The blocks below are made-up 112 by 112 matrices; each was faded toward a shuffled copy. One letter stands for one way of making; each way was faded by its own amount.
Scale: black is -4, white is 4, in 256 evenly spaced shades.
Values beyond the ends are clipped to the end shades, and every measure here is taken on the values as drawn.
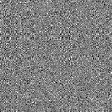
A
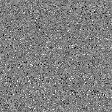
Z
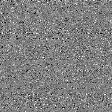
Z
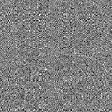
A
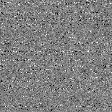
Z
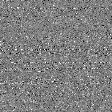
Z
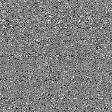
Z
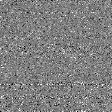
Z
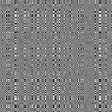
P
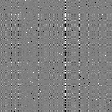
P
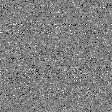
Z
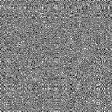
A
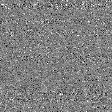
Z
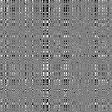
P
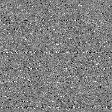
Z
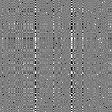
P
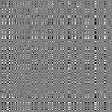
P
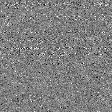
Z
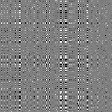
P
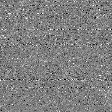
Z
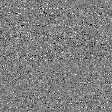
Z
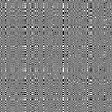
P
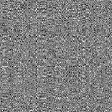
A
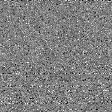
Z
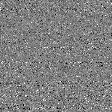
Z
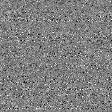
Z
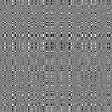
P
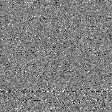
Z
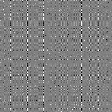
P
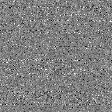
Z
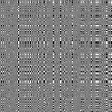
P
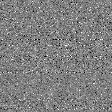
Z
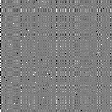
P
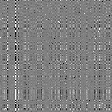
P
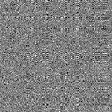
A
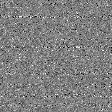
Z
